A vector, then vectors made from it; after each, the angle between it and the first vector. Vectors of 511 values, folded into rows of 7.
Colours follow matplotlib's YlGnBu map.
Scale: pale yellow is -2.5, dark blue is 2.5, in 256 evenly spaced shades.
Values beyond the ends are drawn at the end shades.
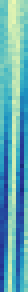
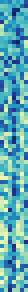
partly opposed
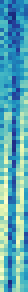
nearly opposite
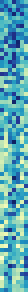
partly opposed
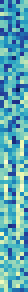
partly opposed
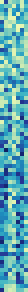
partly aligned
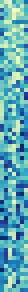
partly aligned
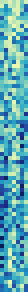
partly aligned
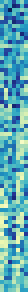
partly opposed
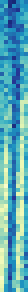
nearly opposite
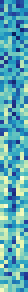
partly opposed
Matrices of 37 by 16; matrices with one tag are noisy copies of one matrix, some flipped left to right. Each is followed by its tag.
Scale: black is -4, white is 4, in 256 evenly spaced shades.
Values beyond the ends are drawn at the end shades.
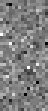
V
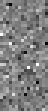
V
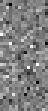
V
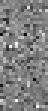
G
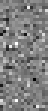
G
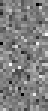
V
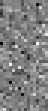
V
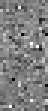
G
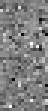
G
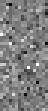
V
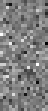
V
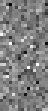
V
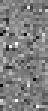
G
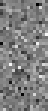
V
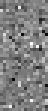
G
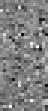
G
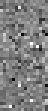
G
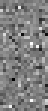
G
